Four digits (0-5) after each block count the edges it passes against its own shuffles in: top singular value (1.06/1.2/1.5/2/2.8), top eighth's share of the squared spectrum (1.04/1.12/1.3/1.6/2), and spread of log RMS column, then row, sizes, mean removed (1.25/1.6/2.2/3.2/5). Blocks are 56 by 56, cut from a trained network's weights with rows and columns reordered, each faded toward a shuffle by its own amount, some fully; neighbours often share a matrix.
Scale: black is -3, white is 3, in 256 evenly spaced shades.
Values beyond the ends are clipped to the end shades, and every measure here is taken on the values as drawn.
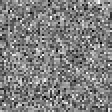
1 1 0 0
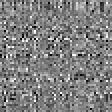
3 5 2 3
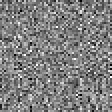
3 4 2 1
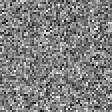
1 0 0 0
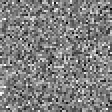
1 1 0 0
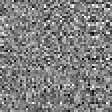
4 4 2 2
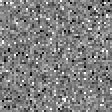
0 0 0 0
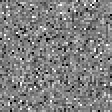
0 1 0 0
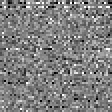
3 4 0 3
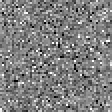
0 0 0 0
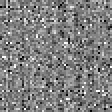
2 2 0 2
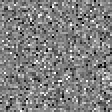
0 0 0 0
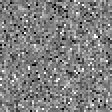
0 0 0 0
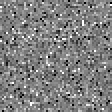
0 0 0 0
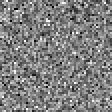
0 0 0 0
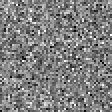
1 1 0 0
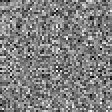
4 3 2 1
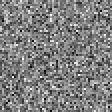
2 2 0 0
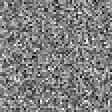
1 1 0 0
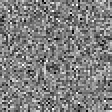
3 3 1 0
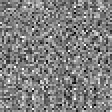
3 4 2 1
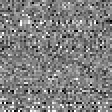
3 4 0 3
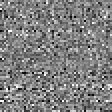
3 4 0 3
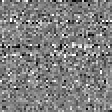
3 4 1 3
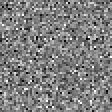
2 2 0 2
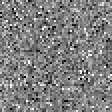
0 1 0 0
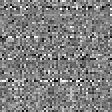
3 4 1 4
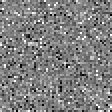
1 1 0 1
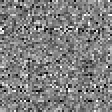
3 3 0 3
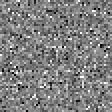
1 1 0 1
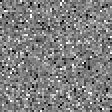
1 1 0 1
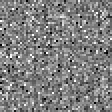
1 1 0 0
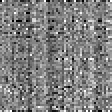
4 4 1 3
